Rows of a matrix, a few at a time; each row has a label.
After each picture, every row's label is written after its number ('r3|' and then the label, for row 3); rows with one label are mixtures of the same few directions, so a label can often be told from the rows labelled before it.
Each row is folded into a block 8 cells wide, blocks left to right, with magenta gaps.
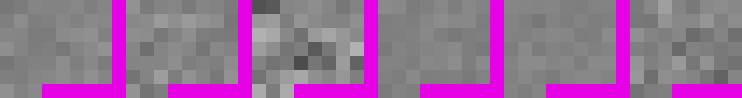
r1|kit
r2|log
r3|kit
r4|kit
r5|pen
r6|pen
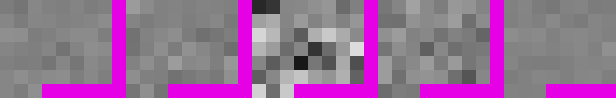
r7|kit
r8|kit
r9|kit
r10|pen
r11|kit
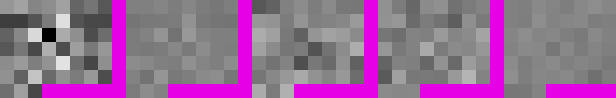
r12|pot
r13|pot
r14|kit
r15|pen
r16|pen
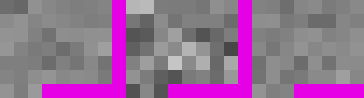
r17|kit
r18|kit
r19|pen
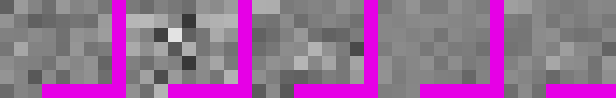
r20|log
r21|pot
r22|kit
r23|pen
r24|kit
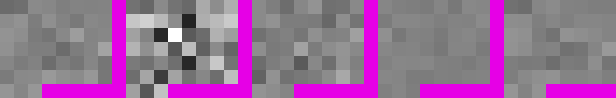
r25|kit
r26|pot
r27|pen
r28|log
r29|kit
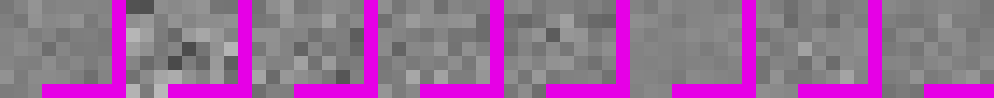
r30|pen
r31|kit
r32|pen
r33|log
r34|pot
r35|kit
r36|pen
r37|pot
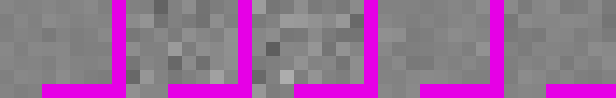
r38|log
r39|pen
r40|log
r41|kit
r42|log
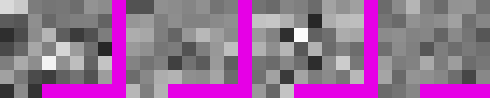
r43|kit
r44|kit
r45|pot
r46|pen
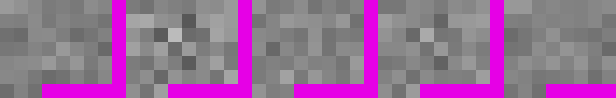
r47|kit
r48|pot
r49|log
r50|pot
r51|kit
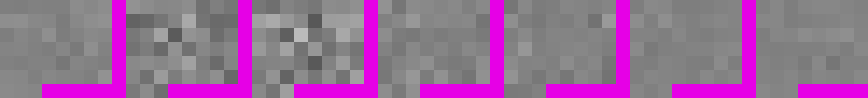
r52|pot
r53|pot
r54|pot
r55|log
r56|log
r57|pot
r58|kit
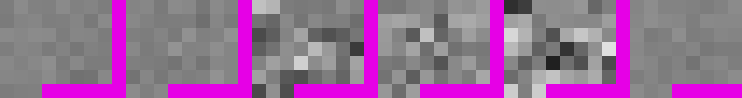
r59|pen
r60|pen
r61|kit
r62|pot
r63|kit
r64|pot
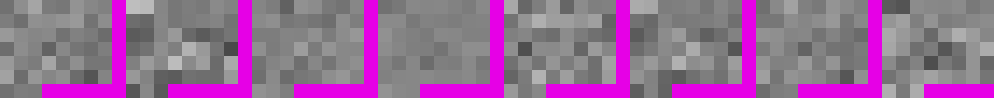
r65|pen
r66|kit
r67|pen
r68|kit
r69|log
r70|kit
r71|pen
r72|kit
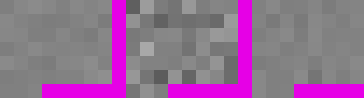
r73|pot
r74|log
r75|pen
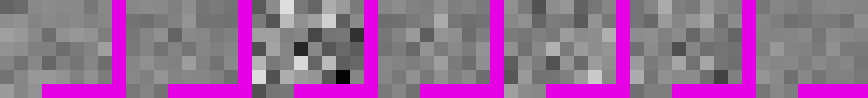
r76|kit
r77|pot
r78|pen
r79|pot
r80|pen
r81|pen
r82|log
